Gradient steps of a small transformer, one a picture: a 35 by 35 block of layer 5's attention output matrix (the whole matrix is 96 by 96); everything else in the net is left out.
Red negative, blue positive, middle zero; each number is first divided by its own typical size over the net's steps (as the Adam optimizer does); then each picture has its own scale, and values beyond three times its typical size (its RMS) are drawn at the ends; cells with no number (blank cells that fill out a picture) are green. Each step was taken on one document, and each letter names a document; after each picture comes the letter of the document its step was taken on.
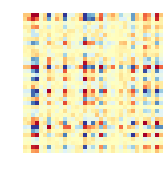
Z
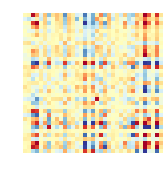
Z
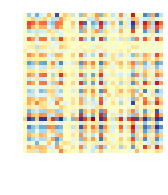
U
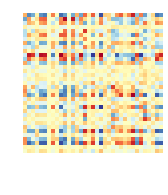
U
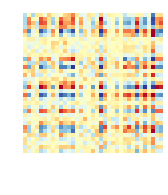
U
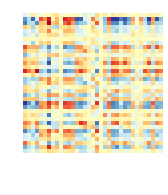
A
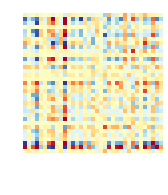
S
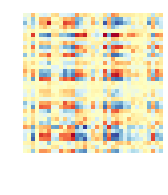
A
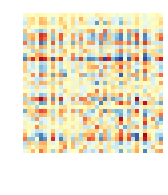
U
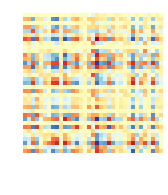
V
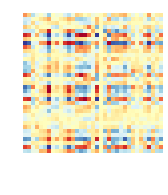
A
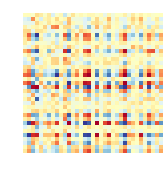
V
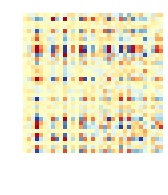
S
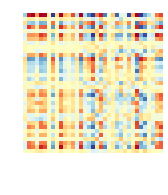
U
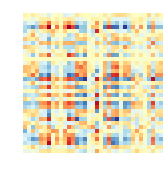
A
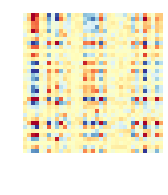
Z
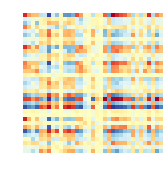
A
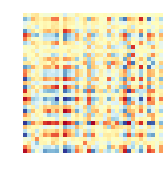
V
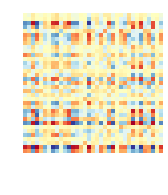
V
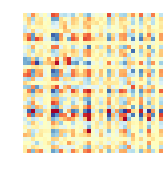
V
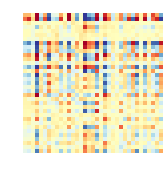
Z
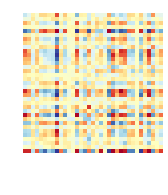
V
